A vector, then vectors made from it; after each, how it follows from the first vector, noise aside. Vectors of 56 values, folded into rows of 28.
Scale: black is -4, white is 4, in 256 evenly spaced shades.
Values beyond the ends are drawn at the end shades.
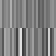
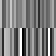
scaled up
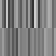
reversed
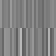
shrunk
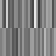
reversed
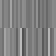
shrunk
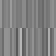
shrunk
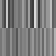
reversed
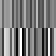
scaled up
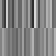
reversed
